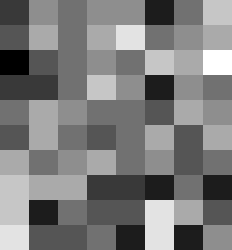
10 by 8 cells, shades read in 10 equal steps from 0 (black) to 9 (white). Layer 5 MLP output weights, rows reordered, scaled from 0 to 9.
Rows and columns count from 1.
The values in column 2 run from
1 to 6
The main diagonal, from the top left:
2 6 4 7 4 6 3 1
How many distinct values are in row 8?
5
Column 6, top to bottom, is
1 4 7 1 3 6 5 1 8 8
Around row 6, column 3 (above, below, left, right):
5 5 6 3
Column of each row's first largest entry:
8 5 8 4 2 2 1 1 6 1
